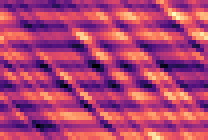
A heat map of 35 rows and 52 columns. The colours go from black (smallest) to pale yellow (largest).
The values follow a bell shape. Stripes running across repeat 7 times from top to bottom. The ninth with the highest average is the bottom right.
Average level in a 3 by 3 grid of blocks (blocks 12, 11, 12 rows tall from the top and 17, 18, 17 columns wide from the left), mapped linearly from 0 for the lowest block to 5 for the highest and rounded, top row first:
033
100
135
